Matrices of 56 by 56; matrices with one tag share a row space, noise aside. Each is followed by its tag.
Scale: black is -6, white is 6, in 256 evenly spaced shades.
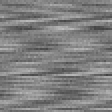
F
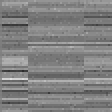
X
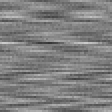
F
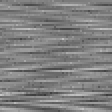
F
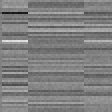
X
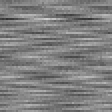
F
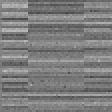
X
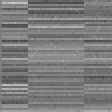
X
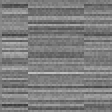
X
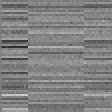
X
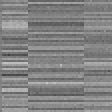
X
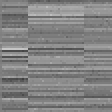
X
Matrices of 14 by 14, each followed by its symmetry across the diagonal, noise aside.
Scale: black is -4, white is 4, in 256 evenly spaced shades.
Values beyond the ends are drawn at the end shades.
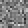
antisymmetric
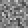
neither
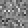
neither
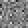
antisymmetric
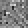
antisymmetric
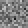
neither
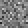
neither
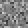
neither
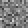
neither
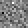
antisymmetric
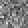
neither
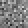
antisymmetric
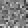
antisymmetric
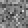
neither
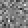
antisymmetric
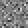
antisymmetric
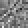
antisymmetric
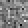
antisymmetric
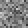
neither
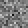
neither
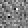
antisymmetric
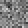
antisymmetric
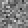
neither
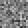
antisymmetric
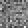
neither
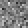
antisymmetric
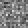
neither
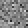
neither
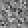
antisymmetric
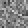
neither
